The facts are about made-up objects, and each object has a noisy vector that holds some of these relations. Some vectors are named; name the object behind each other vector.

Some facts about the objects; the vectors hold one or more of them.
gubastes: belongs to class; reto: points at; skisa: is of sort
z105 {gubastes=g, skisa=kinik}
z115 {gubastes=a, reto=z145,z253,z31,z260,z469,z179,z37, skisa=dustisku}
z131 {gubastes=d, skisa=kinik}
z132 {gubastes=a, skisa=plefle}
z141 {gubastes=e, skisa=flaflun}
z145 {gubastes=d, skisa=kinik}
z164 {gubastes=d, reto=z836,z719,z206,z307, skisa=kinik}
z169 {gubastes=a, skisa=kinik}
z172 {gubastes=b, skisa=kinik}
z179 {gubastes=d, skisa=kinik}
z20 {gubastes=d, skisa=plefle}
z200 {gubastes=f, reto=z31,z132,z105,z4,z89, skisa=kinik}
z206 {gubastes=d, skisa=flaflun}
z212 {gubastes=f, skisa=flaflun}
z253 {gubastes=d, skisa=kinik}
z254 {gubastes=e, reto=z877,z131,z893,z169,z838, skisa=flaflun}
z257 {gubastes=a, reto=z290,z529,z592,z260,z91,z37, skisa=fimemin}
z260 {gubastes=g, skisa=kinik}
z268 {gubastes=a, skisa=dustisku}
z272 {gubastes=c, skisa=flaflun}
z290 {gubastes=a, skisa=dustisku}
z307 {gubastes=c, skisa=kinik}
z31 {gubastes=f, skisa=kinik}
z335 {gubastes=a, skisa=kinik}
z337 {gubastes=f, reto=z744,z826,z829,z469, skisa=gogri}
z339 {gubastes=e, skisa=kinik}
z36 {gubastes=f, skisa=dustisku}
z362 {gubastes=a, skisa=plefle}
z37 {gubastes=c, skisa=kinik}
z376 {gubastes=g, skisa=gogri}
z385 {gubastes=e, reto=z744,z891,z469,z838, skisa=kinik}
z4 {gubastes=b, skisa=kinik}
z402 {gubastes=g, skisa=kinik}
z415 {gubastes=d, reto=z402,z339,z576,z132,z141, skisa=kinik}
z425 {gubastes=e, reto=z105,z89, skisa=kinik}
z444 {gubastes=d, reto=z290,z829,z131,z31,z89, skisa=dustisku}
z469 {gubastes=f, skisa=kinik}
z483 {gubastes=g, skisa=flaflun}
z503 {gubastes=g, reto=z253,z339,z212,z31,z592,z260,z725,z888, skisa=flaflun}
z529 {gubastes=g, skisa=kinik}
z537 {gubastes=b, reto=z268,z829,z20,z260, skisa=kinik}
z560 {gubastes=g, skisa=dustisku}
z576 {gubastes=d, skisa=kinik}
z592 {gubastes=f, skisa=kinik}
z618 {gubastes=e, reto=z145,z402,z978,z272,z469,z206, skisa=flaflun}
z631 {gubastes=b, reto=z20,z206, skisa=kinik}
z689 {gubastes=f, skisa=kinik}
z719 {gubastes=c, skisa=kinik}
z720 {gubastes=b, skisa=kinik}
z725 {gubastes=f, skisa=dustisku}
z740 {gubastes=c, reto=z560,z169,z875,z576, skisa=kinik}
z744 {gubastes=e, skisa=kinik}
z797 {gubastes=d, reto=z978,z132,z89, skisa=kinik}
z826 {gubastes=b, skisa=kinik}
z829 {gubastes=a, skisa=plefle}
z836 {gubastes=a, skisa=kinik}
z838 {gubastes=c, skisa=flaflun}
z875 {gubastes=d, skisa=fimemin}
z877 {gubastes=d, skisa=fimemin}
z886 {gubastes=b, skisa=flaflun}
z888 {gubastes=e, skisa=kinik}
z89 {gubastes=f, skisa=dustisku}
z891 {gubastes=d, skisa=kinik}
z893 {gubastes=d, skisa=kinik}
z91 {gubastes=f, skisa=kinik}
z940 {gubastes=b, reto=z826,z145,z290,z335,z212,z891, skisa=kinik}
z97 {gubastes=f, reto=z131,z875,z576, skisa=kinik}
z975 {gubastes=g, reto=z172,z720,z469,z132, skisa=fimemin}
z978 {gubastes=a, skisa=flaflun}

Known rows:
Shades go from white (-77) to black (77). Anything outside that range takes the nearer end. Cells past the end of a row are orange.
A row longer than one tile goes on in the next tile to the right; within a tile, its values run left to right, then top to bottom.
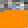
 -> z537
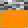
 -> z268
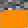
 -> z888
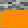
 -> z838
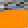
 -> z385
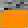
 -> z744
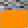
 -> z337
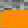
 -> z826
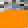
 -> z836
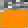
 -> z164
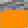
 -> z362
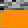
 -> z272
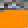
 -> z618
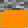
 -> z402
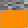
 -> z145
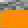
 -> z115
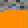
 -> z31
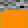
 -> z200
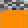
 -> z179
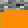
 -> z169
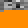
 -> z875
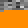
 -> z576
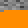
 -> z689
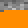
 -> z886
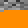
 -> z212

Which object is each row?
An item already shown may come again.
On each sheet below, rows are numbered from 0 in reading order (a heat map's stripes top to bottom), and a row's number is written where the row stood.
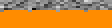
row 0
z385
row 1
z744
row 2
z337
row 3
z115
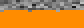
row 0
z89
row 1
z618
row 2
z891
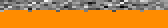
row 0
z415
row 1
z740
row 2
z260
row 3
z425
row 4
z529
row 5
z115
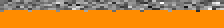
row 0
z131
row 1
z444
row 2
z335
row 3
z206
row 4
z503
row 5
z105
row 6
z891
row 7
z4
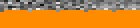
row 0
z91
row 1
z725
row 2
z141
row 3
z940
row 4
z940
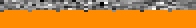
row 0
z975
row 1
z631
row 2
z91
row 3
z560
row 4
z37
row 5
z4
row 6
z97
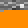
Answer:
z20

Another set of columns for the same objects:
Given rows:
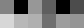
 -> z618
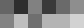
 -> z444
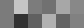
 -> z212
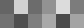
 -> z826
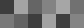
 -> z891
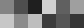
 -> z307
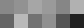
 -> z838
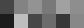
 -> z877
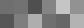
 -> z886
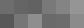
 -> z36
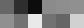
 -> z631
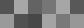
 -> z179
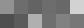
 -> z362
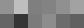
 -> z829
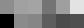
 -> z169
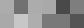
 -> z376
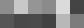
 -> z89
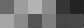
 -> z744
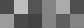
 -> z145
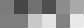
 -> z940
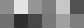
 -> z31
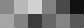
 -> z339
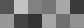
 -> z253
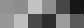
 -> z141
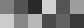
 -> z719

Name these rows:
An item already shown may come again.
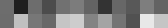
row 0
z415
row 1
z797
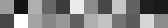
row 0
z740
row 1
z425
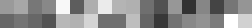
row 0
z4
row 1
z260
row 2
z200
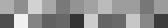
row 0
z560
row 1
z37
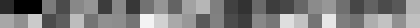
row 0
z164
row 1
z200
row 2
z744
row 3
z537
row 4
z337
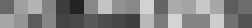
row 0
z744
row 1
z89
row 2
z529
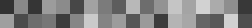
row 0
z20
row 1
z272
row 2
z105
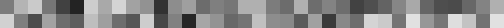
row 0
z888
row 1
z105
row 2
z268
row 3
z272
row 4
z537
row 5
z537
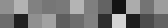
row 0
z335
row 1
z836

